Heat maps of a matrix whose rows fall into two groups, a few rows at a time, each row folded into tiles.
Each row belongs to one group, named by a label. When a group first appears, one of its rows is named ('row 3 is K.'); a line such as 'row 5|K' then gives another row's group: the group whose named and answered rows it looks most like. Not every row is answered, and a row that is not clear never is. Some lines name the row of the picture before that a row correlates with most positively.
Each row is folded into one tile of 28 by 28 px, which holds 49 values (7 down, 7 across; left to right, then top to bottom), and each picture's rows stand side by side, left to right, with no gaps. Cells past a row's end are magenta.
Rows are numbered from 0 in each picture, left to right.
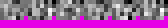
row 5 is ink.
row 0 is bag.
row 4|bag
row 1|ink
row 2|ink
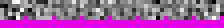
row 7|ink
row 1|ink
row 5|bag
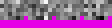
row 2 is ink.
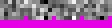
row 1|bag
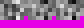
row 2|bag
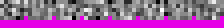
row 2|bag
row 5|ink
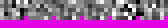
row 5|ink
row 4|ink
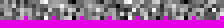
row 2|bag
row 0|ink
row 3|bag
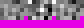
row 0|bag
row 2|bag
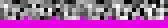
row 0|bag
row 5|ink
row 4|bag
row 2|ink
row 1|ink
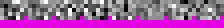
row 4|ink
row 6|bag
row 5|ink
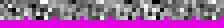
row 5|bag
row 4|bag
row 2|bag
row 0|ink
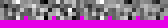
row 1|bag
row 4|bag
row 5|bag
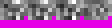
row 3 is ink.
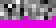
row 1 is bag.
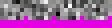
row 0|bag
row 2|ink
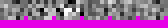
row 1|ink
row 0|bag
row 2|ink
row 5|bag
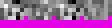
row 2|bag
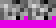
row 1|bag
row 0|bag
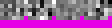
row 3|ink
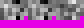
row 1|bag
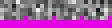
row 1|ink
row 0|ink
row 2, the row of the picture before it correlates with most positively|2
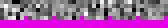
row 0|bag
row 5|ink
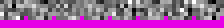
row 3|bag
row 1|bag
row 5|ink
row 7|bag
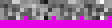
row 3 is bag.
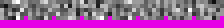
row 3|ink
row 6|ink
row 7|bag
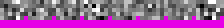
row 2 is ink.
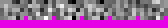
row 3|bag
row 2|bag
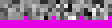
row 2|ink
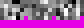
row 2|ink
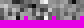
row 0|bag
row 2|bag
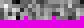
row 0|bag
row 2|ink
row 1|ink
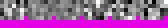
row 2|ink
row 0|ink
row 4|ink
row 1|bag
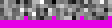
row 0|ink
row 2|bag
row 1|ink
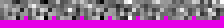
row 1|bag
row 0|bag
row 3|bag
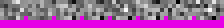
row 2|bag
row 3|bag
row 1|ink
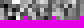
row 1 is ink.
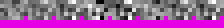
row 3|bag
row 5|bag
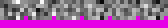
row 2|ink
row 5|bag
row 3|bag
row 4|ink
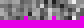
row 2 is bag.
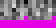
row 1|ink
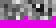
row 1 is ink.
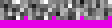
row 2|ink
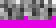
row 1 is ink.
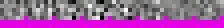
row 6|bag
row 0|ink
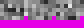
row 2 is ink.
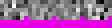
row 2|ink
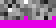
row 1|bag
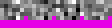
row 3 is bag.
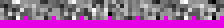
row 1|bag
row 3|ink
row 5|bag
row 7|bag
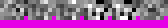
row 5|ink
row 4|bag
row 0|ink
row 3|bag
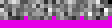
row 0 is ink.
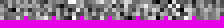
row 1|ink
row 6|ink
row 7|ink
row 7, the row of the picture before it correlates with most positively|1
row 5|bag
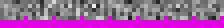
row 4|bag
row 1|ink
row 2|ink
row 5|bag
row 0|bag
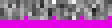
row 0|ink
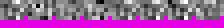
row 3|bag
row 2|bag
